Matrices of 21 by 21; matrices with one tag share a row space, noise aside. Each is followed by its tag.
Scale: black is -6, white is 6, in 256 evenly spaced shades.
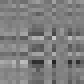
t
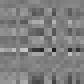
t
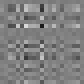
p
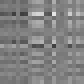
t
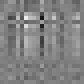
p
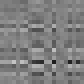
t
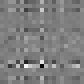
p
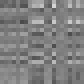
t
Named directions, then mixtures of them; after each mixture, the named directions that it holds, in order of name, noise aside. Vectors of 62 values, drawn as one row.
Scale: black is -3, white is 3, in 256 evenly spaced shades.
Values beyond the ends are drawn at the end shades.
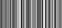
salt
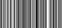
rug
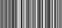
rug, salt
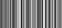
salt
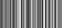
salt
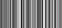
salt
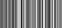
rug, salt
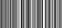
salt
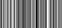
rug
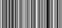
rug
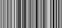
rug, salt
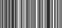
rug, salt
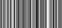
rug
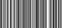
rug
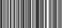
rug, salt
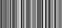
salt
